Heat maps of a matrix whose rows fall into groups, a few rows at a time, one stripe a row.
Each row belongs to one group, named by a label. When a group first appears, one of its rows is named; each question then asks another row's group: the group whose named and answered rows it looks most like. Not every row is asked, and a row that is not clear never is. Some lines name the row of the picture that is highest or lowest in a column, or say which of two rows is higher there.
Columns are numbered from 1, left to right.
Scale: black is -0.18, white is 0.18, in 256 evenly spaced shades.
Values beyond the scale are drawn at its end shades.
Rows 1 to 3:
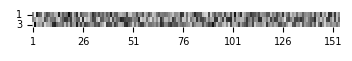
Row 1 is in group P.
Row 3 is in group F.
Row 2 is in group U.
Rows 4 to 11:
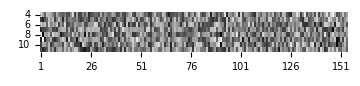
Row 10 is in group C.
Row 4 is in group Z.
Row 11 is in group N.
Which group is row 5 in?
N
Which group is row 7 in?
P
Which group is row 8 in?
F
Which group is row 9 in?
P
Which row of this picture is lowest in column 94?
4
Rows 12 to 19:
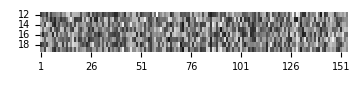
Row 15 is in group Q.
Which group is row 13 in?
C
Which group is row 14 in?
Z
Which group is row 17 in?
Z
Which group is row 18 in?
N
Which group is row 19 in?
Z
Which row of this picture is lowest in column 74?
13
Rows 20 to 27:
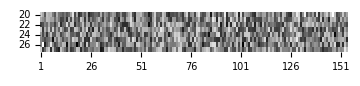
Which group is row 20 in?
Z
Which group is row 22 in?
C
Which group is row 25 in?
N
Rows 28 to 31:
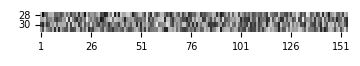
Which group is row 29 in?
C
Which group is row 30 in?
N
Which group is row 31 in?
Q
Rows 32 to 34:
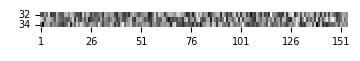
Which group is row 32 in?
C
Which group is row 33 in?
Z
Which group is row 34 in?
F
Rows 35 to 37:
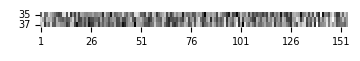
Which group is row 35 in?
P
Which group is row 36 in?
Z
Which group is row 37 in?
Z
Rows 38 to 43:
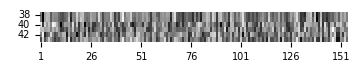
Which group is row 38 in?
F
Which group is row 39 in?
F
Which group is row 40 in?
F
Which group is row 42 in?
P
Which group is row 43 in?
P
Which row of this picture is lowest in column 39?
41
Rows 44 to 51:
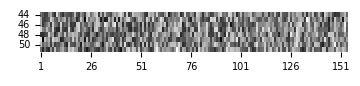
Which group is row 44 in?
U
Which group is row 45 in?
P
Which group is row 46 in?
Q
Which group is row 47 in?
Q
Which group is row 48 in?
N
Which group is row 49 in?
F
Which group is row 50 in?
Q
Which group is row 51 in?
N
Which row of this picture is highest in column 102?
49
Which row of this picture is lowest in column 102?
47
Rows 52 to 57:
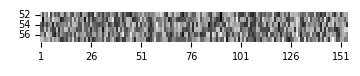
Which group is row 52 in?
Q
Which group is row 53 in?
F
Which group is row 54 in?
N
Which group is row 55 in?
C
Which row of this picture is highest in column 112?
53
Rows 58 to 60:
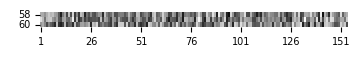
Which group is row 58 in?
F
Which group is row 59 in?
Z
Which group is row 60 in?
U
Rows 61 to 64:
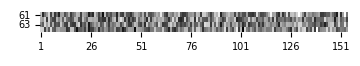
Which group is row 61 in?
Q
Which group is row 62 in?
U
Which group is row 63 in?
Q
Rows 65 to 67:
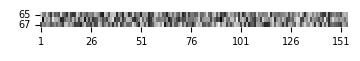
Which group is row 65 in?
Q
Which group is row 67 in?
C
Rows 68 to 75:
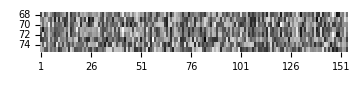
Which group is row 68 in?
P
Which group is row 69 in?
Q
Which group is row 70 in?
Q
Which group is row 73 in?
N
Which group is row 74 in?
U
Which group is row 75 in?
C
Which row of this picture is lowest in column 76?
75
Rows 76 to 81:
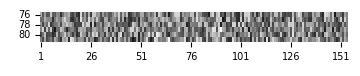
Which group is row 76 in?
U
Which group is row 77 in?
U
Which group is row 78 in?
C
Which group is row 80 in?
U
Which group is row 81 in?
C
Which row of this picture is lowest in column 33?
80
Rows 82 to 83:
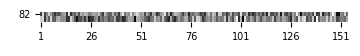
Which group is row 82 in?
P
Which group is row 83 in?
Z
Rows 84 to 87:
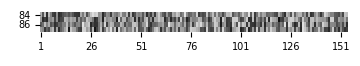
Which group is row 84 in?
U
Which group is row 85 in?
C
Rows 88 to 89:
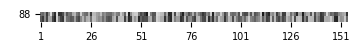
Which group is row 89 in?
U
